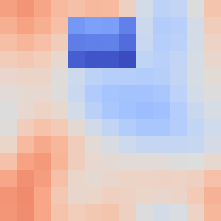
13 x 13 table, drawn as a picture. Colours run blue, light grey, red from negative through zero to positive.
Overall the values sit about 50% of the way up the scale. The ninth with the highest average is the bottom left. The field is mottled with small blotches. An odd patch, lower than its surroundings, sits in the top middle. The top middle is the ninth with the lowest average. There are no regular stripes.
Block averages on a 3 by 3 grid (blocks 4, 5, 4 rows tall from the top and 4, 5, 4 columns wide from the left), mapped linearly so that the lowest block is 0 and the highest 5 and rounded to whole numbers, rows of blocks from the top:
402 | 312 | 533
